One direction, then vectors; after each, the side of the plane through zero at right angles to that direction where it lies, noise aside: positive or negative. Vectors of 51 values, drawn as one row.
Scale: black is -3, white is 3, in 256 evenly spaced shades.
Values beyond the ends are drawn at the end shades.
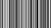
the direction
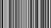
positive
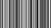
positive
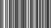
positive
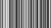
positive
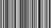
negative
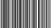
negative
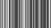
positive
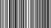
positive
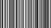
positive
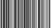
negative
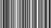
negative
